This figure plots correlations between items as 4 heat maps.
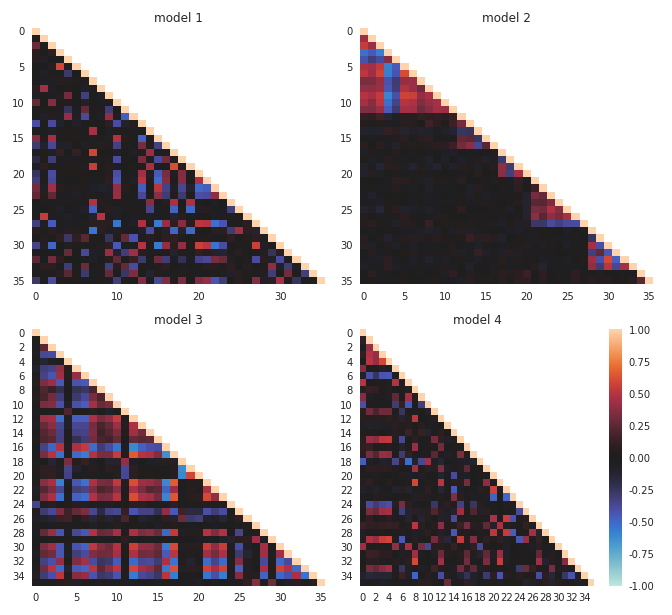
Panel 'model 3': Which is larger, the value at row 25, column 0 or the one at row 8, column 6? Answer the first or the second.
the first
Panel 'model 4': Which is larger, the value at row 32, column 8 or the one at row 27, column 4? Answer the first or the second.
the first
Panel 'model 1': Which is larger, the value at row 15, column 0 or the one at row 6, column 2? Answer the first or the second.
the first
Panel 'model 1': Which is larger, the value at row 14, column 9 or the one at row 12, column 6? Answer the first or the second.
the first
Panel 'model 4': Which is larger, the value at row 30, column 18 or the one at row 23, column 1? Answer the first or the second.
the second
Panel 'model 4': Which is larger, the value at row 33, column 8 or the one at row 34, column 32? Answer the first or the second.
the first
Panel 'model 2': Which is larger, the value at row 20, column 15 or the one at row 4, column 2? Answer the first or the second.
the first
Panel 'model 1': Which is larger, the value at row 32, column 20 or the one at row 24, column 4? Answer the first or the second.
the second
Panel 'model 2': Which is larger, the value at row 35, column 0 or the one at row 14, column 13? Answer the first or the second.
the first
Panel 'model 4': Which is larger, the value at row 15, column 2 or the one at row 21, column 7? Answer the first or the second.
the first
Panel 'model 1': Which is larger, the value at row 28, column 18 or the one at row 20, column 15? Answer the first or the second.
the first
